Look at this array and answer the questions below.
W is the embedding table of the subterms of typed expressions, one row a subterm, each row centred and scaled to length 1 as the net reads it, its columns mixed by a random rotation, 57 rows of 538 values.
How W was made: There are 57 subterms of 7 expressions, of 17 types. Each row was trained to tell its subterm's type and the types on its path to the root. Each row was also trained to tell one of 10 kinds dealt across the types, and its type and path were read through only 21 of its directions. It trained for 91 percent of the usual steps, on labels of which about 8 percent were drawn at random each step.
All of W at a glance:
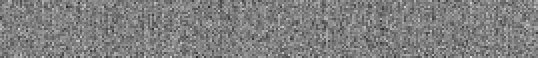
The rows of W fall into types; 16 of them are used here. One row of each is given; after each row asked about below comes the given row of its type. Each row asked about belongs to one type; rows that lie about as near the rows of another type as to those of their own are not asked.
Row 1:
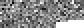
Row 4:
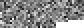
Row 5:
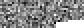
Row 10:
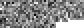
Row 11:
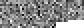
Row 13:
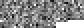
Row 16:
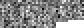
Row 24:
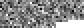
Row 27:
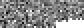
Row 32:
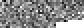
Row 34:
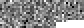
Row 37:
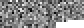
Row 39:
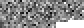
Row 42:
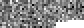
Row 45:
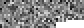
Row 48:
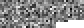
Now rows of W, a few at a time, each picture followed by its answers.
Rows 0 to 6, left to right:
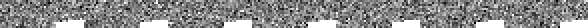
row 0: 42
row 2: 16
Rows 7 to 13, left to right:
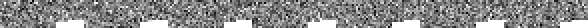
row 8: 45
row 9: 11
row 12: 16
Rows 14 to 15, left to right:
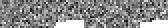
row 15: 32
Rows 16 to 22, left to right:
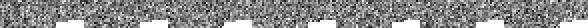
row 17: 37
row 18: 37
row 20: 32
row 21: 16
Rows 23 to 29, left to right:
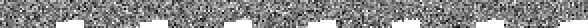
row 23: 16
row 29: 34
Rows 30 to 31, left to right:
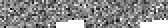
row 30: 13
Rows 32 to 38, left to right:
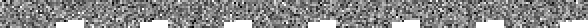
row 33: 13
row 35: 11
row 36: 24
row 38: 4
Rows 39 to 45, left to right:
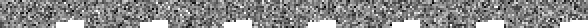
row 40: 24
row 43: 32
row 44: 32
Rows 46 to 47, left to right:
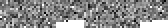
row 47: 4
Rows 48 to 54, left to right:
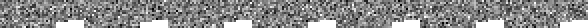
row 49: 13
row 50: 24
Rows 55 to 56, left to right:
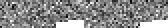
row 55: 45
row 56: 11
